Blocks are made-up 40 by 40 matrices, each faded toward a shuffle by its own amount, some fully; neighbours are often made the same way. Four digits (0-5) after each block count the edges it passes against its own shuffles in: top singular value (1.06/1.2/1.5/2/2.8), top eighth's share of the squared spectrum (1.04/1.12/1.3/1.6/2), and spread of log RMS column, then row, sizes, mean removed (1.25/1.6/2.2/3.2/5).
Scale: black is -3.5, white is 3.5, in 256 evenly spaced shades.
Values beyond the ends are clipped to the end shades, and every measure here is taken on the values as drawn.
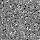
1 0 0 0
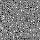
2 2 0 0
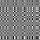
5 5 4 4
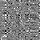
4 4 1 2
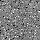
0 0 0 0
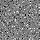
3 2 1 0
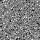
0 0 0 0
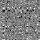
3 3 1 1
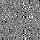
3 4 2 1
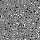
0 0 0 0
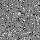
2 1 0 0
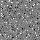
0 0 0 0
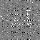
2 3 2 2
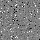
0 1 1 0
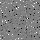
0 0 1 0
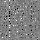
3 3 2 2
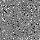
1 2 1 1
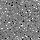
0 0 0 0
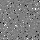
0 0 0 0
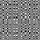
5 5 4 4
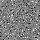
0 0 0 0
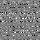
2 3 0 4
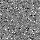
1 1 0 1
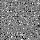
0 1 0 2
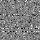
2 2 0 2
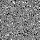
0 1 0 1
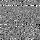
2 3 0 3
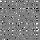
4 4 2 2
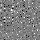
3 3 1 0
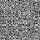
3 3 1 1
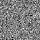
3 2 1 0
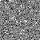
2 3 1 1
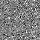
2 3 1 0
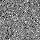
0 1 0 0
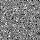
2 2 0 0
